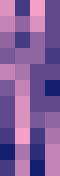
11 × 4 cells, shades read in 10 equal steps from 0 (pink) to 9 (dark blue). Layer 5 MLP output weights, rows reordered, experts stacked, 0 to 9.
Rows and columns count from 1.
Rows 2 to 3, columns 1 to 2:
2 4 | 4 7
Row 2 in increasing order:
1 2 4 6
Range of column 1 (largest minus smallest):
8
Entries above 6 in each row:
1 0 1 1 0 1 0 0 2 2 2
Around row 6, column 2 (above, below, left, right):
3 1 5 6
